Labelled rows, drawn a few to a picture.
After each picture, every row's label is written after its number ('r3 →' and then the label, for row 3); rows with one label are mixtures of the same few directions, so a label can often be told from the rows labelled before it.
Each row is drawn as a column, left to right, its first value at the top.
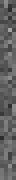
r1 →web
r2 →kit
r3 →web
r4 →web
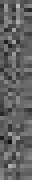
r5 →web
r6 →web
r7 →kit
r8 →web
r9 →web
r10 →kit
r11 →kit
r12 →kit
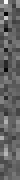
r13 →web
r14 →kit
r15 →web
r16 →web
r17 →kit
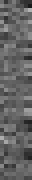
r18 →web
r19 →kit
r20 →kit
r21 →kit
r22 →kit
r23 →kit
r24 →kit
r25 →kit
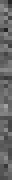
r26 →web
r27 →web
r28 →kit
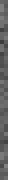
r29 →web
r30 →kit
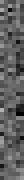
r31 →kit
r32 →web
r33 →kit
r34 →kit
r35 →web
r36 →web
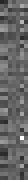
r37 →kit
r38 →kit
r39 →kit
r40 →kit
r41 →kit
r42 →web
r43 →kit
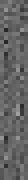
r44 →web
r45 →web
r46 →kit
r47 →kit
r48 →web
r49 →web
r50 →kit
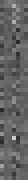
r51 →kit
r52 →kit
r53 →kit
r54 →web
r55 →web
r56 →kit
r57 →kit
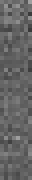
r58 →kit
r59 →web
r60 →kit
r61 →web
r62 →web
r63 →kit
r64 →kit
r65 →kit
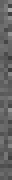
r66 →kit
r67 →web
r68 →kit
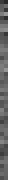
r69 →kit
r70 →kit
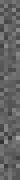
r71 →kit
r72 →kit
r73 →web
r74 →kit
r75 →web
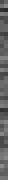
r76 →kit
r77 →kit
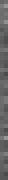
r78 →web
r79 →web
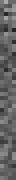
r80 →kit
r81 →kit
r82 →kit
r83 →web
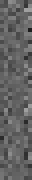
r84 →web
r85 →kit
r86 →kit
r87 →kit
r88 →kit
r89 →web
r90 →kit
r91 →web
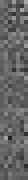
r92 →kit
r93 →web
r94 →web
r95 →kit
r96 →web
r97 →kit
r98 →kit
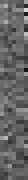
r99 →web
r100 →web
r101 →kit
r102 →web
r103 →kit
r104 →kit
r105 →kit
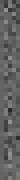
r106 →kit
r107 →kit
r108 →kit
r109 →kit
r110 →web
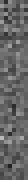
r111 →web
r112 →kit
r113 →kit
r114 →web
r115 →web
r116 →web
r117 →kit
